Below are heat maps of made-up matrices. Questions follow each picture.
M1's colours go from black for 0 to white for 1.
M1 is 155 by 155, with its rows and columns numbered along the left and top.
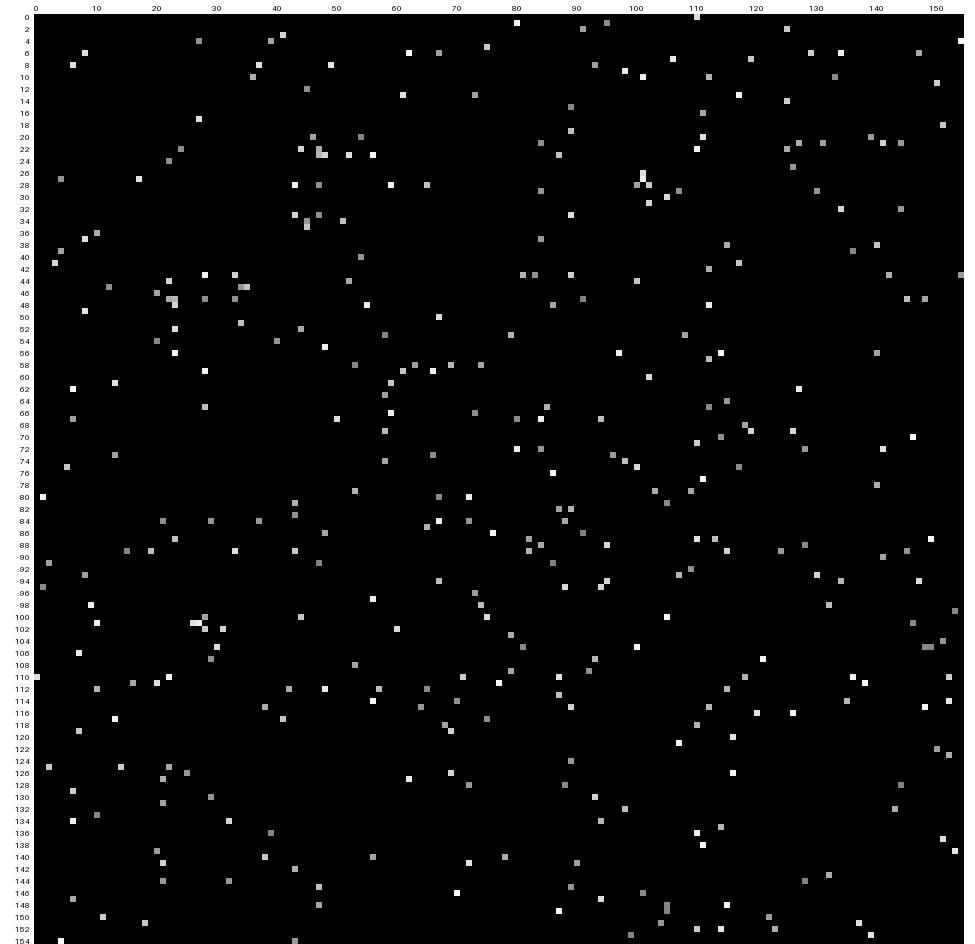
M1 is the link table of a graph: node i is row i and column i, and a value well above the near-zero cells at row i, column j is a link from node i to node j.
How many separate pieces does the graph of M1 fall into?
7
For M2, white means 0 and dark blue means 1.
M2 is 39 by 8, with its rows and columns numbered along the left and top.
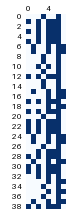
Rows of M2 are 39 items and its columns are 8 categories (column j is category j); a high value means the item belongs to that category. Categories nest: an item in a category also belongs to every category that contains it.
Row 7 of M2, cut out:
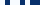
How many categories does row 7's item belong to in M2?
4
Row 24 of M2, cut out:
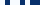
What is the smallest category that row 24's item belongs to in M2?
1
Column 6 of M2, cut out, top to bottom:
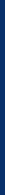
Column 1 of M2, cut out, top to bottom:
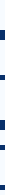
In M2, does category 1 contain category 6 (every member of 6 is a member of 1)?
no
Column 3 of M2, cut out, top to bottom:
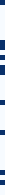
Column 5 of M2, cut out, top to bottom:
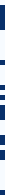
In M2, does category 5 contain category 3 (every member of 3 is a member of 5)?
no
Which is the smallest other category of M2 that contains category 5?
2
